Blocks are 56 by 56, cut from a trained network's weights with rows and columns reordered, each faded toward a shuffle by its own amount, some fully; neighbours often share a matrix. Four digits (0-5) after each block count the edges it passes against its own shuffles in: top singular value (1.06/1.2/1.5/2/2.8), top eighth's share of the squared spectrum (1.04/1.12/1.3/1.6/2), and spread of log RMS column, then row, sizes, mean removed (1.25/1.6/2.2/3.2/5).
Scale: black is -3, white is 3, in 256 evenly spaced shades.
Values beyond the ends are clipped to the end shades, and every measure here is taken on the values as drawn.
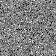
1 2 0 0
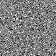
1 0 0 1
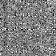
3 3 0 2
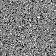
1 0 0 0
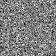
0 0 0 0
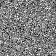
0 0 0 0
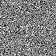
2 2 0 1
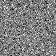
1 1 0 0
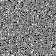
0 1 0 0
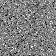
0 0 0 0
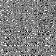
2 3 0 3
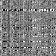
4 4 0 3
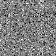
2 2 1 1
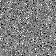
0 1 0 0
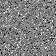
0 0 0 0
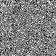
0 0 0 0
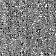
2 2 0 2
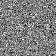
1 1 0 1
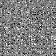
3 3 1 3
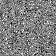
1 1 0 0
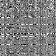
3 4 1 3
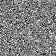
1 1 0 0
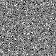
1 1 0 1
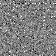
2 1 0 1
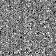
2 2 0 1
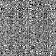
3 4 1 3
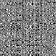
3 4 1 3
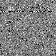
2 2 0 1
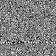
2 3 0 2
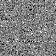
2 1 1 1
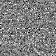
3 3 0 2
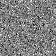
1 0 0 0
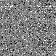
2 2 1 0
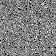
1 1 0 0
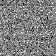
1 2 1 0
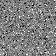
2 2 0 0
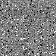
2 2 2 0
